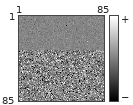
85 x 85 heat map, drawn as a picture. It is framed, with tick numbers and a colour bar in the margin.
There are no regular stripes. The top part is calmer, up to a seam about 40% of the way down. The distribution is heavy-tailed on both sides. On average the colour sits 50% of the way up the scale. The texture is fine-grained noise. No overall slope runs across the table. Neither half mirrors the other.
